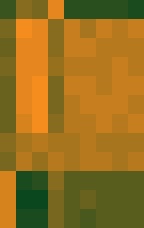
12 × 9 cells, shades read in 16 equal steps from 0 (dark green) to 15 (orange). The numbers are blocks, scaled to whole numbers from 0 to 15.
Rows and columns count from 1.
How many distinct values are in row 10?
5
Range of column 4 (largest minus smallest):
7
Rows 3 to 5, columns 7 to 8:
11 11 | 11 12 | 11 12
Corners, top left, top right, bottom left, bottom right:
3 1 13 5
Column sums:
95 115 117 104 106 107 107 106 106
